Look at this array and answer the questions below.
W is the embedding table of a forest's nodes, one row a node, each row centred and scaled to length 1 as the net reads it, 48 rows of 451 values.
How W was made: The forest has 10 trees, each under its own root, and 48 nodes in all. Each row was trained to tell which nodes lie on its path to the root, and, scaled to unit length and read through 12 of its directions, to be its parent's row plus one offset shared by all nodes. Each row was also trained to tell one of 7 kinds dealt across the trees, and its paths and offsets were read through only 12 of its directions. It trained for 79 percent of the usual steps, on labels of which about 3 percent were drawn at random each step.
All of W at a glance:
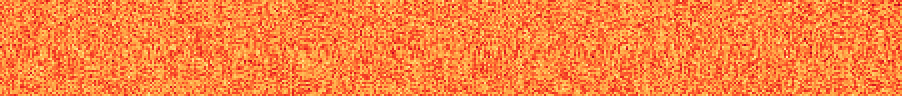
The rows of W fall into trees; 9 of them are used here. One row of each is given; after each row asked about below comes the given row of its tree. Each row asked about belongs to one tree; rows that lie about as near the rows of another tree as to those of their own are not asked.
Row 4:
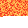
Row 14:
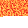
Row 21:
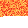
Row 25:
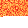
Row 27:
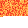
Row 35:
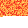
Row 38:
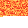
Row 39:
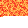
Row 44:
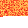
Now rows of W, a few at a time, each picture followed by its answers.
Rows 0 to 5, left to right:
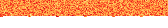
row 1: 35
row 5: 35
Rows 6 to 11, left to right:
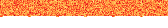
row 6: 35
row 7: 4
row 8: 25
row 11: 35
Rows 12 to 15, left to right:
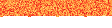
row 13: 44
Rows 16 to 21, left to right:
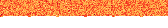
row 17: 4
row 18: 38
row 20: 35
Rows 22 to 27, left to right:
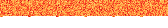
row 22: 4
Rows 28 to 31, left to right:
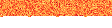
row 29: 39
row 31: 38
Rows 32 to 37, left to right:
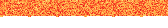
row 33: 39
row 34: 39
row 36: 39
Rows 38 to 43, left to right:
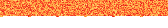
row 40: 4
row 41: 38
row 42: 4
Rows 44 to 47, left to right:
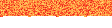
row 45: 25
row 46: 4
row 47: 39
